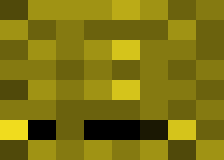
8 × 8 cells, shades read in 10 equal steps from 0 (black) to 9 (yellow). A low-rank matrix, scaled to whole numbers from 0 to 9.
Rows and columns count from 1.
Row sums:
43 37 43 37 42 36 26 40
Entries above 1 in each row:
8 8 8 8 8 8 4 8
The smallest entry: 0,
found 3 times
